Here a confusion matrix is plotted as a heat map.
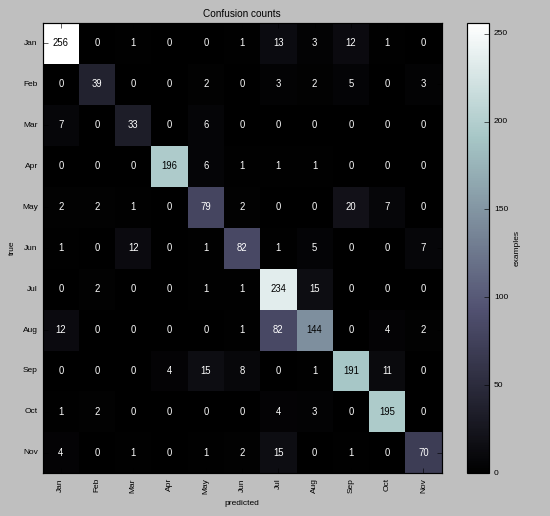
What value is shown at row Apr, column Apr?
196
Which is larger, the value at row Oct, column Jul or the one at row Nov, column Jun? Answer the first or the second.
the first
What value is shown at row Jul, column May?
1
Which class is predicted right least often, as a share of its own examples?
Aug
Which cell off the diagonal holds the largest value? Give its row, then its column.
Aug, Jul
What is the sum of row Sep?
230
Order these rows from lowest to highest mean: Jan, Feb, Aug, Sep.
Feb, Sep, Aug, Jan
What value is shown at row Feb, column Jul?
3
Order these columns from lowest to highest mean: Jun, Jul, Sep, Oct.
Jun, Oct, Sep, Jul
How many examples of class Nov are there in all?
94
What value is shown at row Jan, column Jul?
13
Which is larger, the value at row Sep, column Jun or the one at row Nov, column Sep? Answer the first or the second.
the first
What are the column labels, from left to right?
Jan, Feb, Mar, Apr, May, Jun, Jul, Aug, Sep, Oct, Nov
